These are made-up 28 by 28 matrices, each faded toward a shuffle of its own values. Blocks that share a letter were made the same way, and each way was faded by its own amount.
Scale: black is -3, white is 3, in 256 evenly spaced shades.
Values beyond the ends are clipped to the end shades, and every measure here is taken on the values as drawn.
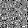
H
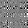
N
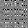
N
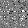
H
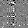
N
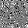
H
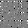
N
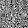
H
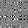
N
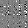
N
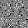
H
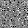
H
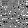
H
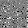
H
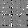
N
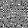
H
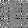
N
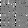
N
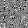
H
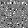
H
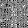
H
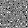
H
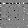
N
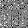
H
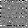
N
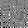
N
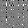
N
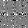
N
